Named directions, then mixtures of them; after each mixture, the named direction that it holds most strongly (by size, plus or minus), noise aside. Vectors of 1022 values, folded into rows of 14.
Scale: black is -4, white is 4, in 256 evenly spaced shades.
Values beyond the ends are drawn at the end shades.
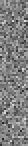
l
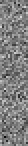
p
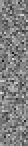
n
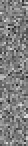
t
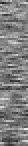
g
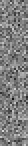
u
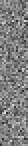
l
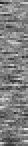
g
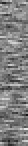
g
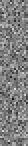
u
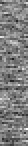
g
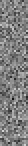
u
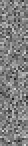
u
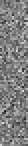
l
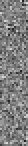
t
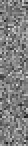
t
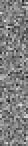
t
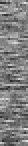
g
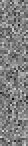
u
